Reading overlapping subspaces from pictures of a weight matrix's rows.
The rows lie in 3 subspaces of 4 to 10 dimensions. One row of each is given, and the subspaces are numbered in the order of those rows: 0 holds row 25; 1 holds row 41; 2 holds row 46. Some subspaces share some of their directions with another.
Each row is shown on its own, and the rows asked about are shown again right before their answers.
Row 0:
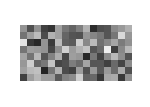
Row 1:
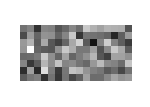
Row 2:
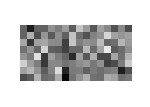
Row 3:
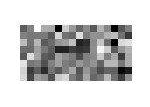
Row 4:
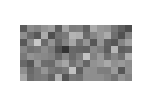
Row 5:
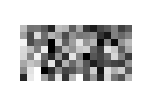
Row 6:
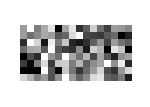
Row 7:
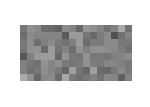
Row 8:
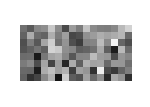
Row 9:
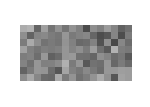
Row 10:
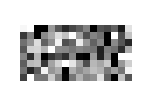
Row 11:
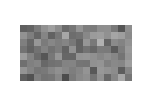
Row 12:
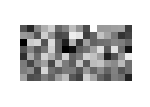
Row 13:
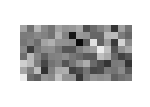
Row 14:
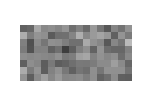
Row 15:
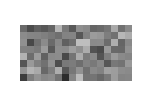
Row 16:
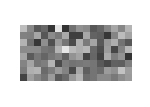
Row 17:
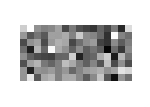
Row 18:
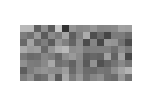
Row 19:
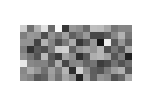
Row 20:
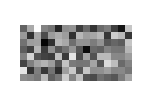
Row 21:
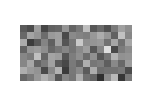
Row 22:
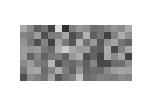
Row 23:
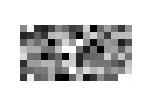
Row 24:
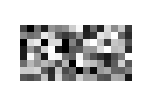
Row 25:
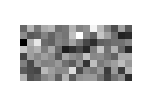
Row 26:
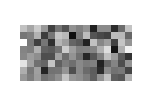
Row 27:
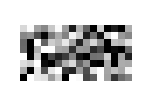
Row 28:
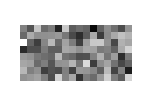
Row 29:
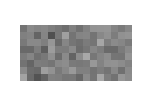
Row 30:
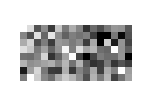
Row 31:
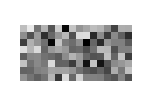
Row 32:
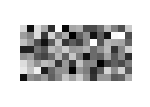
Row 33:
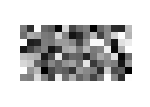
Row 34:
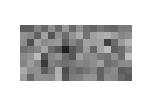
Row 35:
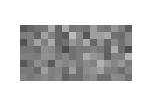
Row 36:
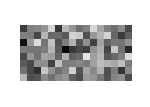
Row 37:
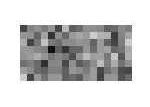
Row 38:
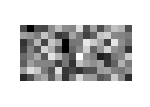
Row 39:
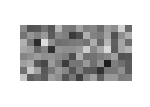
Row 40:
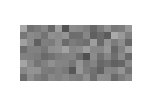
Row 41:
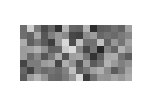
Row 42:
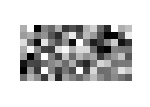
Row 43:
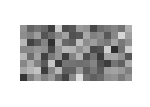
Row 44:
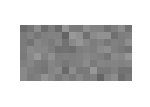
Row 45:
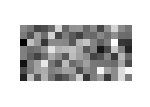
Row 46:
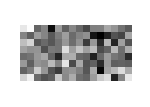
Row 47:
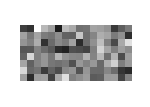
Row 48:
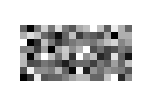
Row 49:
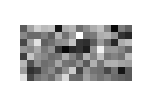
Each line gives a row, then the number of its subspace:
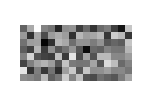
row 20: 1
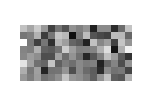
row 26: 0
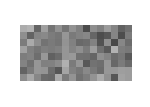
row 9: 2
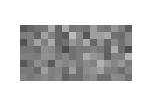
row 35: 0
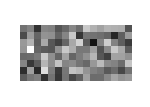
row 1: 1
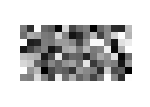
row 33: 0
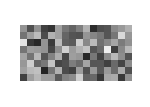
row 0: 2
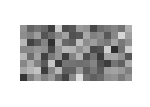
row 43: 0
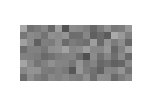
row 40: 1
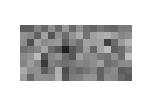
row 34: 1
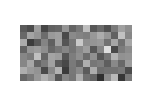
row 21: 2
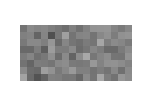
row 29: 2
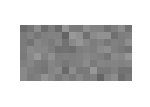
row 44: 2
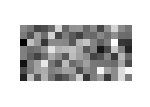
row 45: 1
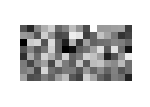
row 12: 1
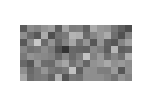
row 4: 2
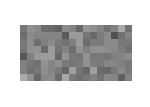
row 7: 2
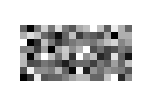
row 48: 1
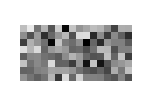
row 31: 0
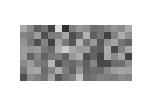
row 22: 0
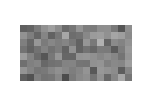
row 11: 2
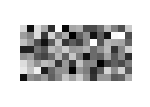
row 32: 1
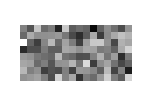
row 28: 0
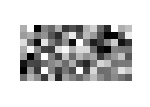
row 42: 1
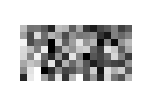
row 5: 2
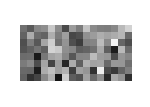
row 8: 2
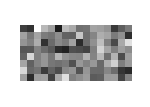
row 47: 1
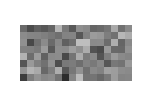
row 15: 0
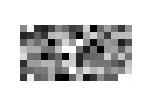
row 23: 1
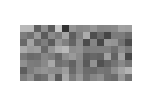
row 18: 0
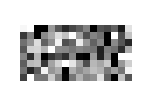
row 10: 1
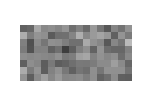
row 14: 1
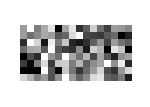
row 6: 1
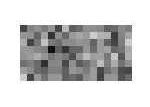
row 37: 1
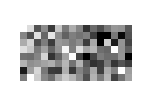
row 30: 2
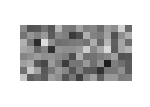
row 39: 1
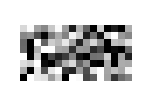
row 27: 1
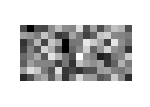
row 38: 1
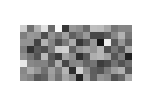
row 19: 1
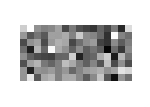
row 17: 1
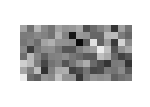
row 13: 1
